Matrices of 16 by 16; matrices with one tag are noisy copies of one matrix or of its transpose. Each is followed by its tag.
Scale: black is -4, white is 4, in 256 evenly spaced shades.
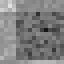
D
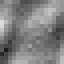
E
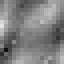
E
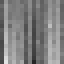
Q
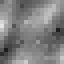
E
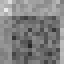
D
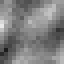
E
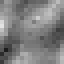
E
